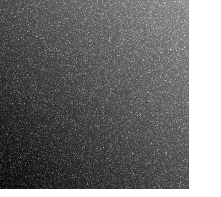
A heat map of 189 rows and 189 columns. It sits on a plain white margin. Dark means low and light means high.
Slope: up to the top right. Stripes: none. Average level on the scale: 30%. Odd rows or columns: none. Histogram: bell-shaped. Grain: fine.
